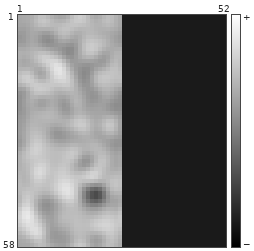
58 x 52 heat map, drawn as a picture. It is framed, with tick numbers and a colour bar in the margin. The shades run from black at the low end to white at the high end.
It is made of 1 by 2 panels. Panel 1,1: high, blotchy. Panel 1,2: very low, flat.
